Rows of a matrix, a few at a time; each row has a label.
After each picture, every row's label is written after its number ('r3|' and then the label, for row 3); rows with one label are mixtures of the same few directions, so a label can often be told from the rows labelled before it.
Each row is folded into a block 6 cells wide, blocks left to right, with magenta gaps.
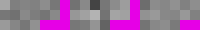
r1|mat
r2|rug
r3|mat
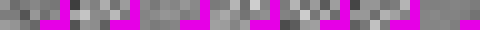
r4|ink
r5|mat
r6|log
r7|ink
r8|ink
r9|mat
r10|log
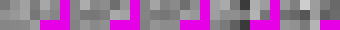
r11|ink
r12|log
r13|log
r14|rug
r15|rug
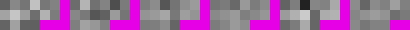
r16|mat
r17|log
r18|rug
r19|rug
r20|rug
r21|log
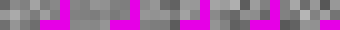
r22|mat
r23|rug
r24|rug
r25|rug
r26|ink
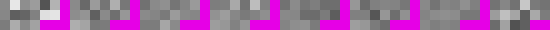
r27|log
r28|ink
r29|mat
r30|ink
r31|log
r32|ink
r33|log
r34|mat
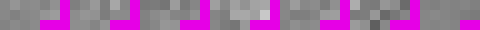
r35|log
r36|ink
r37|rug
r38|log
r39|log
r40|mat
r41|log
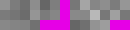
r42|ink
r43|ink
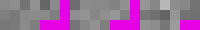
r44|ink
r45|mat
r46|rug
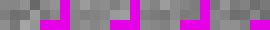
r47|mat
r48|log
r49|rug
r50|log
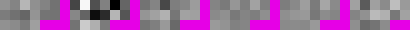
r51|rug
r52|log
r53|rug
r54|ink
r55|ink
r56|log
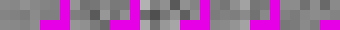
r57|rug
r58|ink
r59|mat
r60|rug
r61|ink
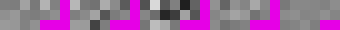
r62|ink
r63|mat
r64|log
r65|log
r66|mat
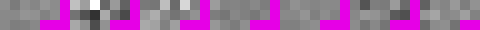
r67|log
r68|rug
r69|ink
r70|mat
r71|ink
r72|log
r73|mat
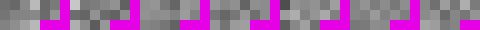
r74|rug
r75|mat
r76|rug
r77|mat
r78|mat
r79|ink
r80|ink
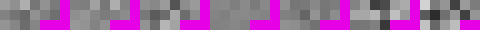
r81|rug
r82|ink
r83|mat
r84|ink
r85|ink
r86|rug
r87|mat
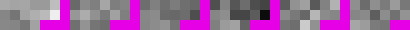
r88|log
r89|mat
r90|log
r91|log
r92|mat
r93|ink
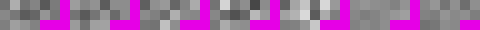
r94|log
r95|mat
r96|mat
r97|log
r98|ink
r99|log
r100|ink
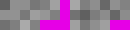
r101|mat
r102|mat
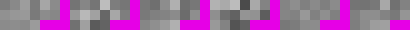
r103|ink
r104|mat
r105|rug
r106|rug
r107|ink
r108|rug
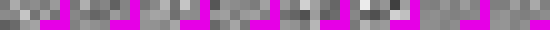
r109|ink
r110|log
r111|ink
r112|mat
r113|rug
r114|log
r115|ink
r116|ink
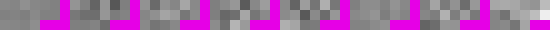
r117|rug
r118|ink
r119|log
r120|mat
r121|ink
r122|ink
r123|ink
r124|log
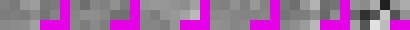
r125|rug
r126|log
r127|log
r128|ink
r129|rug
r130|mat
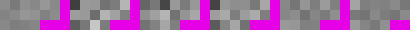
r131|log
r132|mat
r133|rug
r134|mat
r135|ink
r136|mat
